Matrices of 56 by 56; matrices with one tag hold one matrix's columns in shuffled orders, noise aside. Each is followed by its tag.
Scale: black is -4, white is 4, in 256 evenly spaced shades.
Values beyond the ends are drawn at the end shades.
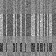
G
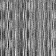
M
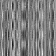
M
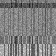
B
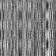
M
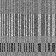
G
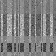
G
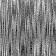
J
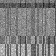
B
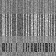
G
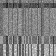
B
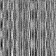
M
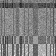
B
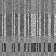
G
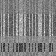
G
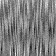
J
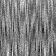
J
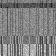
B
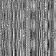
M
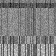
B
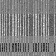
G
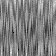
J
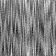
J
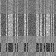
G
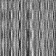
M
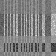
G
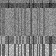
B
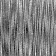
J
